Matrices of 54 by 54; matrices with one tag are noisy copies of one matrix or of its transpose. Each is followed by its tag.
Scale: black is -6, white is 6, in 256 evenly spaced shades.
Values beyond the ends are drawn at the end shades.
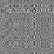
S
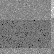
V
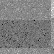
V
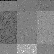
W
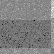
V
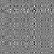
S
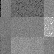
W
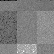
W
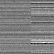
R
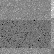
V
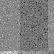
V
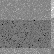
V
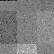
W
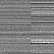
R
